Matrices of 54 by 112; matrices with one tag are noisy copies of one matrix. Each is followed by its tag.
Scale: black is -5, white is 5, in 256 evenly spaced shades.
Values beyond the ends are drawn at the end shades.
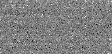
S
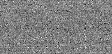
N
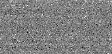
S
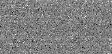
S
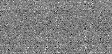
N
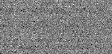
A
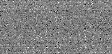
N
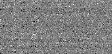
A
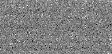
S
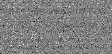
A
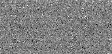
S
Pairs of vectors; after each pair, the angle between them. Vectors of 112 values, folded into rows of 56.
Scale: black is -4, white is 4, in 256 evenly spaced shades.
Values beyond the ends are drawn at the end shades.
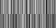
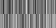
nearly opposite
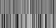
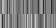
partly aligned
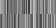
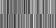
nearly parallel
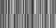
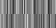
nearly opposite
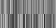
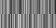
orthogonal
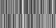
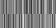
nearly parallel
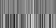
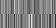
partly aligned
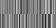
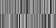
nearly parallel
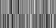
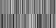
orthogonal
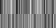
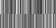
nearly opposite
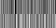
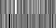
partly opposed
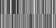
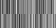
partly aligned
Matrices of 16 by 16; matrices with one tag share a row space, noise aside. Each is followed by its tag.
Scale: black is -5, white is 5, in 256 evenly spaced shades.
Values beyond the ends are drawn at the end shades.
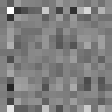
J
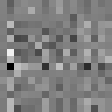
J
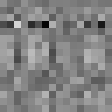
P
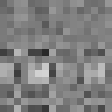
P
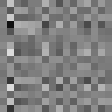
J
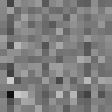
J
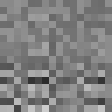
P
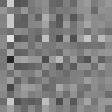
J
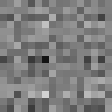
P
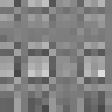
P
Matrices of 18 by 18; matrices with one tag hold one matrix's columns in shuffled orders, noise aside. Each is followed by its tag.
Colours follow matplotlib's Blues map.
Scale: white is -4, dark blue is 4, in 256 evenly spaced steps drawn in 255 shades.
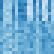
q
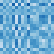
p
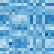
p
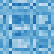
p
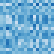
p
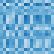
p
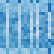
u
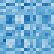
p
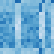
u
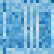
u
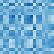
p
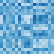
p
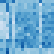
u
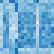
u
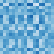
p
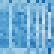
u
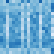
u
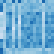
u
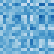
p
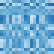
p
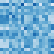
p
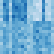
q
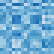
p
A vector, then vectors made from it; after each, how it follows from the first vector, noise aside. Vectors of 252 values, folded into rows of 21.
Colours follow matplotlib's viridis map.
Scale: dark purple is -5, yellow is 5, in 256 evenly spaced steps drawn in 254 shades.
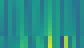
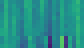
negated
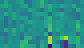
sign-scrambled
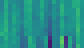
negated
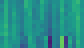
negated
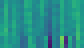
negated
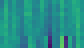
negated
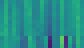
negated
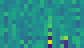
sign-scrambled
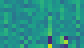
sign-scrambled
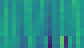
negated
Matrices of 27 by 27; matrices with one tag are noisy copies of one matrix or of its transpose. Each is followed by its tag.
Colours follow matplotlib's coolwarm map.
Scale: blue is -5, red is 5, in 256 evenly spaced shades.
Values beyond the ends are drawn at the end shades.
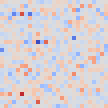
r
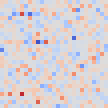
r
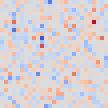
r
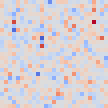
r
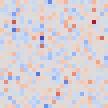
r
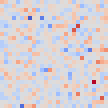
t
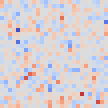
t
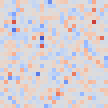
r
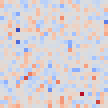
t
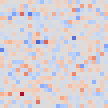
r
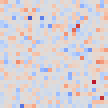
t
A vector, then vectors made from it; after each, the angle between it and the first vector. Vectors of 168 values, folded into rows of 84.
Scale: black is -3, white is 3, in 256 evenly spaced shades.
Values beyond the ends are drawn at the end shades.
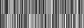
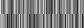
nearly opposite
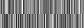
partly opposed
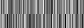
nearly opposite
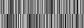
nearly opposite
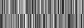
orthogonal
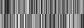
orthogonal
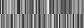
orthogonal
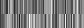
nearly parallel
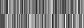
nearly parallel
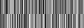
nearly parallel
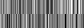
partly opposed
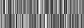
partly opposed
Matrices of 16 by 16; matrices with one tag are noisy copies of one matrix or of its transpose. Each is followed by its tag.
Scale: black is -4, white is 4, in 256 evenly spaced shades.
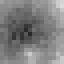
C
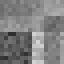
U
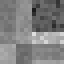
U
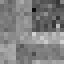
U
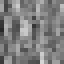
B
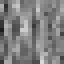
B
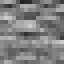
B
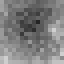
C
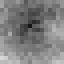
C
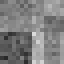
U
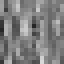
B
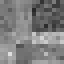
U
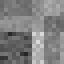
U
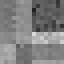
U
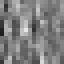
B
